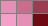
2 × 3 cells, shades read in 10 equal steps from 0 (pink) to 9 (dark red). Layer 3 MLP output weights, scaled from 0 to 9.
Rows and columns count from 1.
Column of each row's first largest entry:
3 3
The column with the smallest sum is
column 1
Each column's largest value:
1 3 9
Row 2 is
0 1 9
